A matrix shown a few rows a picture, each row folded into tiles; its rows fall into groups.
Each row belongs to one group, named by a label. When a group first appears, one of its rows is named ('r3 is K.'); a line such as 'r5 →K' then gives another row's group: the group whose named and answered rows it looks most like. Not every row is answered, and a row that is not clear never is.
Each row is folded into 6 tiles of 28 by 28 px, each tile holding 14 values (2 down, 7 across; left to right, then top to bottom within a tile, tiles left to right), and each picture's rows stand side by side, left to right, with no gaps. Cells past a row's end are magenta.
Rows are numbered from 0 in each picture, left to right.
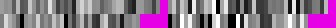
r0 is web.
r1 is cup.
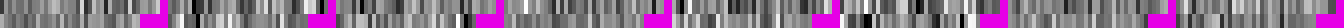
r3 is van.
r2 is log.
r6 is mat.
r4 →mat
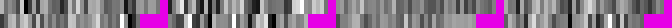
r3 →web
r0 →log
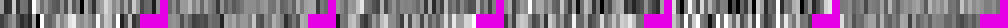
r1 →van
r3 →cup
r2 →cup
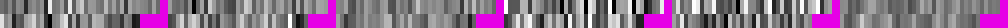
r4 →van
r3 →mat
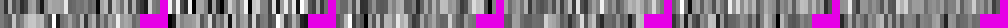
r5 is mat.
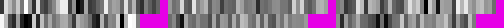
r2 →van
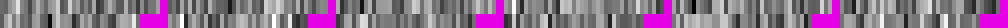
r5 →web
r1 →log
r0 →cup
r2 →log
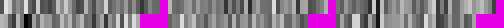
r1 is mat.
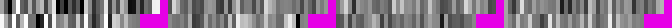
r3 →mat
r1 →log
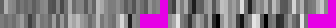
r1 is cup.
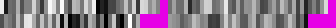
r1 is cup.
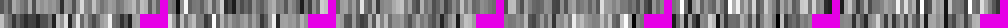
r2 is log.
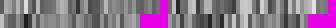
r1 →van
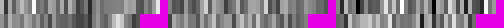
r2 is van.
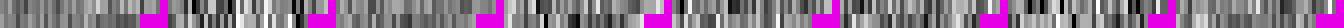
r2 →web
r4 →mat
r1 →log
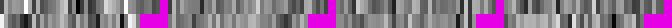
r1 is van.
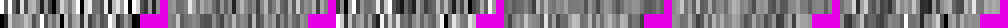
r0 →mat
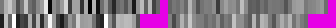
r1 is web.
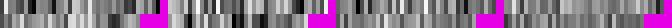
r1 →web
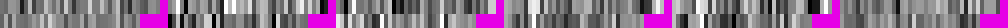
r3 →web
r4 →web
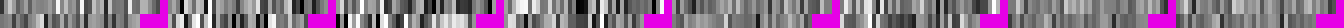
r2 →cup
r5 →web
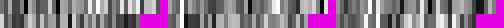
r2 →web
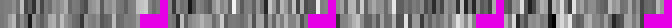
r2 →cup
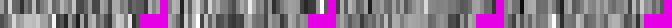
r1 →web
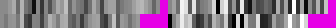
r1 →cup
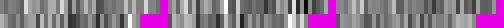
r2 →cup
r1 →cup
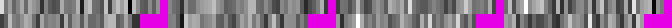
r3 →van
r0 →mat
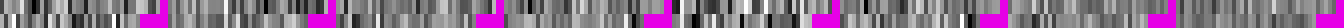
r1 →cup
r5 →log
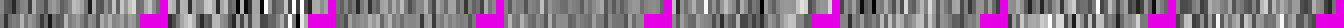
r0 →van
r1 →cup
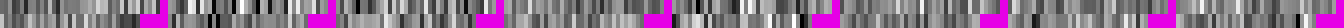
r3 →cup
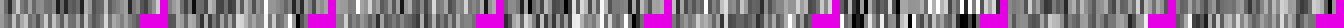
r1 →log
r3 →log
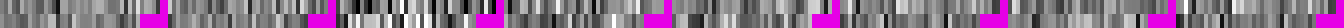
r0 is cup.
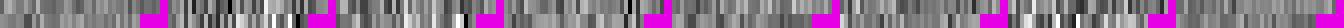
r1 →log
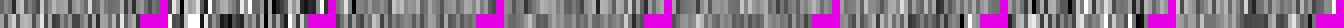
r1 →web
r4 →log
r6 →log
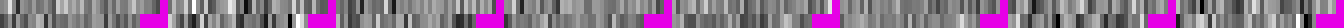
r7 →log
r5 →cup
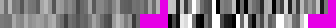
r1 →cup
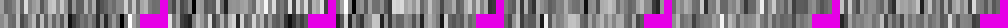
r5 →mat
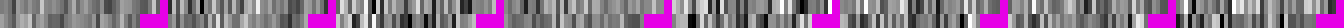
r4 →web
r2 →web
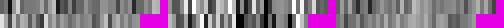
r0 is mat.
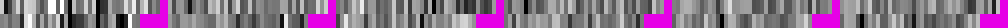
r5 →web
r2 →cup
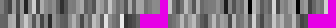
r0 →log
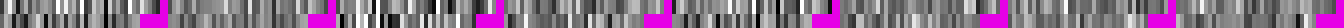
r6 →cup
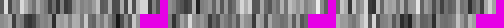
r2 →web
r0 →van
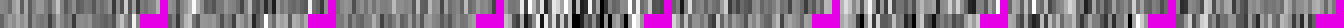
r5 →web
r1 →cup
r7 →log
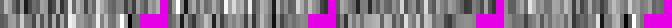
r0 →log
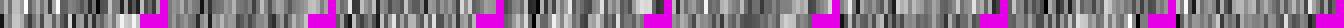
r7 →mat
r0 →cup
